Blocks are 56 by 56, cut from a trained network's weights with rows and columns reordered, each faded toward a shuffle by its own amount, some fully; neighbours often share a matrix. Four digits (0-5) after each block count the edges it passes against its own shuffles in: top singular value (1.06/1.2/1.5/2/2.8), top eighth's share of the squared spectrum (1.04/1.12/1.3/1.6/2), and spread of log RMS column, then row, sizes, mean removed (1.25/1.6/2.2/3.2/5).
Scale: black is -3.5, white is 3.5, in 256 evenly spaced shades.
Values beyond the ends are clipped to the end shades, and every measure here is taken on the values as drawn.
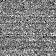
2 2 0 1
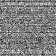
3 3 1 1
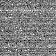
3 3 1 1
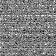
3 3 0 1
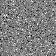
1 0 0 0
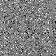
3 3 0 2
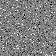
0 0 0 0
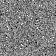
0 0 0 0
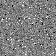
1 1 0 1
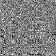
3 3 2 2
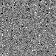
2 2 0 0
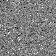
0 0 0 0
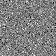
0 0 0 0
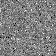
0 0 0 0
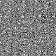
2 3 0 2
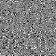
3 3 1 2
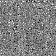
2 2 0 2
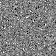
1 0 0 0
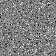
1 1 0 0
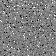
0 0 0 0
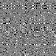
4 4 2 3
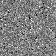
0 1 0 0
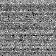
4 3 1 1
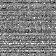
4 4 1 2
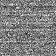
3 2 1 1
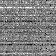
4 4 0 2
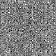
3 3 1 2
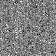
1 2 0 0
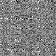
3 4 1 2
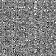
3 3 1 1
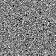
2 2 0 1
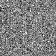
2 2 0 0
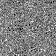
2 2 0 1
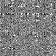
3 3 1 2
